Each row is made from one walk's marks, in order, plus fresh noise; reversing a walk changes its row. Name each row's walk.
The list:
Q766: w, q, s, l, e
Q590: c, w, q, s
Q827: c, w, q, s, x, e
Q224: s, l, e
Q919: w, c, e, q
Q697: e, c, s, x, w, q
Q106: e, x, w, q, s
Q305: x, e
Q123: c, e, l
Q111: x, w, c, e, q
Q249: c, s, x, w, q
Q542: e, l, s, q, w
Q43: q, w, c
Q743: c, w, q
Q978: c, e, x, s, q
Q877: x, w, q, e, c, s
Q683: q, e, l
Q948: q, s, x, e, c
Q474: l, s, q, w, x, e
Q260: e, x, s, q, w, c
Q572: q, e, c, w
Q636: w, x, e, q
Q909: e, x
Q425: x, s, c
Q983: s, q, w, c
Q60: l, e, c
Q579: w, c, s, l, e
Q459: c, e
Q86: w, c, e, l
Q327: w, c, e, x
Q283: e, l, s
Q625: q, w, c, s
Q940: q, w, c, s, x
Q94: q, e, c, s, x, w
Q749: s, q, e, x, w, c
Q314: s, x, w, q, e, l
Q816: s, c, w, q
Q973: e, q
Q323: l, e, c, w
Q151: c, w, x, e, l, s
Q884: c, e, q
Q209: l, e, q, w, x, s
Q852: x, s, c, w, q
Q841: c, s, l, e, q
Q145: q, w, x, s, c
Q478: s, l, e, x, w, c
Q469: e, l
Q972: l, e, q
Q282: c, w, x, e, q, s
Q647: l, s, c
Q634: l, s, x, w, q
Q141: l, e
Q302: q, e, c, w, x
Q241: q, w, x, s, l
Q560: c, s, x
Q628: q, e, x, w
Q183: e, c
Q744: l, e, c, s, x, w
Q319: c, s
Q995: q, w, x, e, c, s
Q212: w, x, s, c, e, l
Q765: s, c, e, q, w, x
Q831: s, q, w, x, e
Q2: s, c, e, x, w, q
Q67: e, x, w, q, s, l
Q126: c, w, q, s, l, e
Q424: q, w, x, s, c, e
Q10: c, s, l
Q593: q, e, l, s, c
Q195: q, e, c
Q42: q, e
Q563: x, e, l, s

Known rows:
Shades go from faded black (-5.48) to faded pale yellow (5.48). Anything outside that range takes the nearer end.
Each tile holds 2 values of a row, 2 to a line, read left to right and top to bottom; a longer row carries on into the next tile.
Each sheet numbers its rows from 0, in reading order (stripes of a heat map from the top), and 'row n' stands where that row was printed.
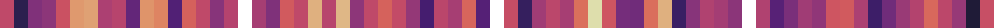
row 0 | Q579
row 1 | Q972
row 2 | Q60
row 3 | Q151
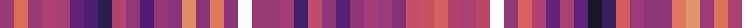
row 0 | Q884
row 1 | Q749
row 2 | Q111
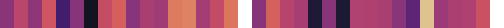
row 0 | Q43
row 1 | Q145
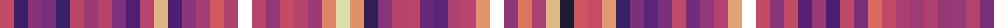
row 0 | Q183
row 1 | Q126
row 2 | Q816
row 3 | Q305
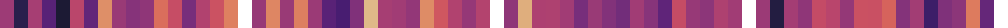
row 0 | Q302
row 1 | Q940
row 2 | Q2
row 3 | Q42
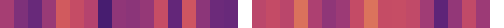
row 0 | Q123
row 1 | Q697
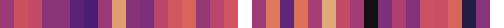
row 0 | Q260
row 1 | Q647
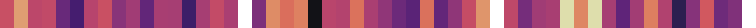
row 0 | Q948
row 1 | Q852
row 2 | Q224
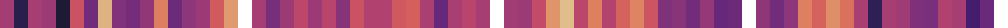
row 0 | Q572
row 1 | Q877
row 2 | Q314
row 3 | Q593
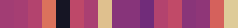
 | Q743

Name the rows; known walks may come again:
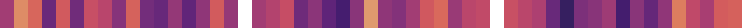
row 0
Q106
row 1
Q260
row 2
Q282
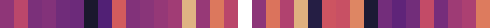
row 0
Q919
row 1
Q816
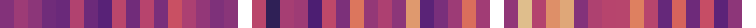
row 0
Q212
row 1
Q195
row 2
Q634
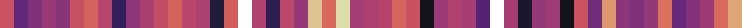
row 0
Q151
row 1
Q141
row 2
Q572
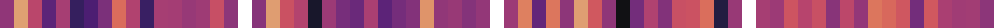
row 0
Q978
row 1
Q425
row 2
Q647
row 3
Q209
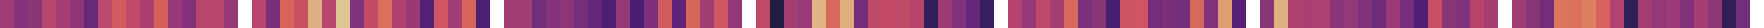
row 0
Q94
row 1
Q972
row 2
Q459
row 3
Q469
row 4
Q973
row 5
Q2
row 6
Q593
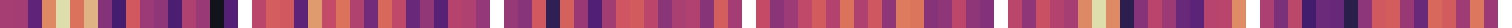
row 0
Q283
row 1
Q67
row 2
Q628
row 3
Q744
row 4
Q126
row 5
Q636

